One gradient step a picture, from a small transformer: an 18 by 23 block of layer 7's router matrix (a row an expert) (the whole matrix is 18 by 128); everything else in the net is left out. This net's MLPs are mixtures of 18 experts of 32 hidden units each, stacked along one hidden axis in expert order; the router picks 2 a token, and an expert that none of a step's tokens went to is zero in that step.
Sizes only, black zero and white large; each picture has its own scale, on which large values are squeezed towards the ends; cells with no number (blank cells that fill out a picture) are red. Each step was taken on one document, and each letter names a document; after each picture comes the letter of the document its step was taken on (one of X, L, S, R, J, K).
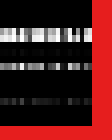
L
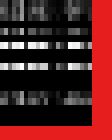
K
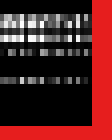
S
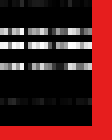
K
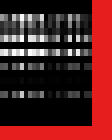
S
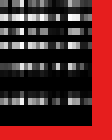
K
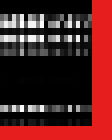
S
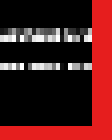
L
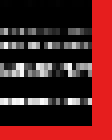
K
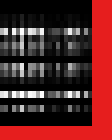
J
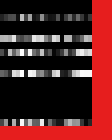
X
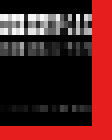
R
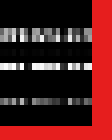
L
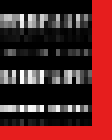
S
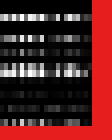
X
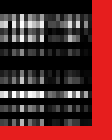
J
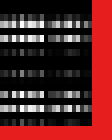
J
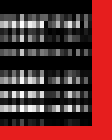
J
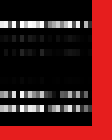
J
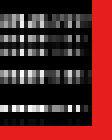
S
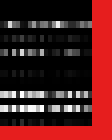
J
